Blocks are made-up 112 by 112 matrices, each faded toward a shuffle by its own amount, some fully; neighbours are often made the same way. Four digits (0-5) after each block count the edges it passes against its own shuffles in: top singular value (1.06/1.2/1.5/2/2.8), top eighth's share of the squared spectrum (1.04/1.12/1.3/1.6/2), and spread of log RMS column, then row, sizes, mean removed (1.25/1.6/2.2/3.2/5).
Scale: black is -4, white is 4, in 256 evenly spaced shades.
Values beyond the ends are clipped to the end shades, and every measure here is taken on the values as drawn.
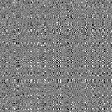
5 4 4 4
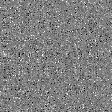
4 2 1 1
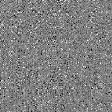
4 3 2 2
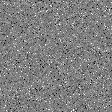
0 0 0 0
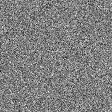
1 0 0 0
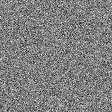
1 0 0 0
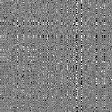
5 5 4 3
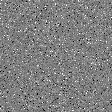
0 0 0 0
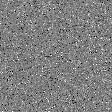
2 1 0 0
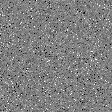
1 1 0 0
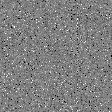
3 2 1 0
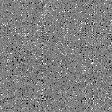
4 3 2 1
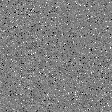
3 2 0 0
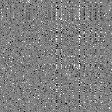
5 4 3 2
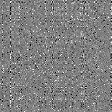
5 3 3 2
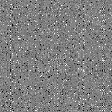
4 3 2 2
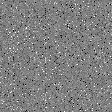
3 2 1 0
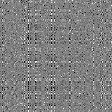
5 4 3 2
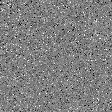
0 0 0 0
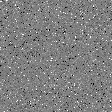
0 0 0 0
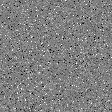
1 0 0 0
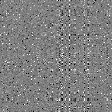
5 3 3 2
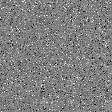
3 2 1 0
